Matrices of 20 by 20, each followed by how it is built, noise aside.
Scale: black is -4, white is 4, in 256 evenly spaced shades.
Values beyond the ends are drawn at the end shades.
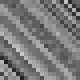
Toeplitz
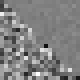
lower triangular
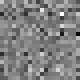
low rank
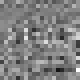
low rank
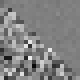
lower triangular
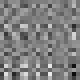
low rank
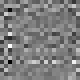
low rank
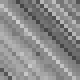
Toeplitz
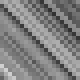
Toeplitz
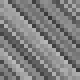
Toeplitz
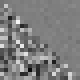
lower triangular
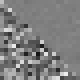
lower triangular
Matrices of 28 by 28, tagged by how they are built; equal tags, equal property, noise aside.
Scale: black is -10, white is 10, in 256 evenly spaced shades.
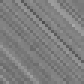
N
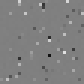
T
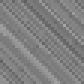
N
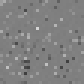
T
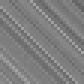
N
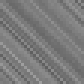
N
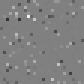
T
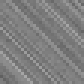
N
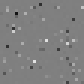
T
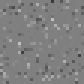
T
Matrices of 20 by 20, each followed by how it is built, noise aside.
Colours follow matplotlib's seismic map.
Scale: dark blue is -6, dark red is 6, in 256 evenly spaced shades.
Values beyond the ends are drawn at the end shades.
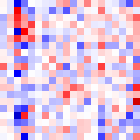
uneven columns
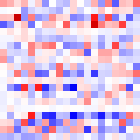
uneven rows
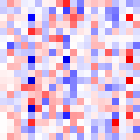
uneven columns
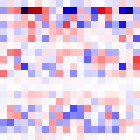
uneven rows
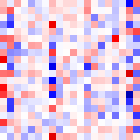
uneven columns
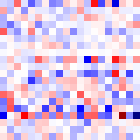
uneven rows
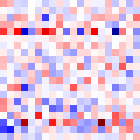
uneven rows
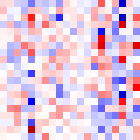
uneven columns
